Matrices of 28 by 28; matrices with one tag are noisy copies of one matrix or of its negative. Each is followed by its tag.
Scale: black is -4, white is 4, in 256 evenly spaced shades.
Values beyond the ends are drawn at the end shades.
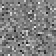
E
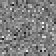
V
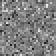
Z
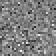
E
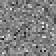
V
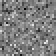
Z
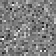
V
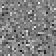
E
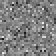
V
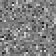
V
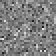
V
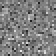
E
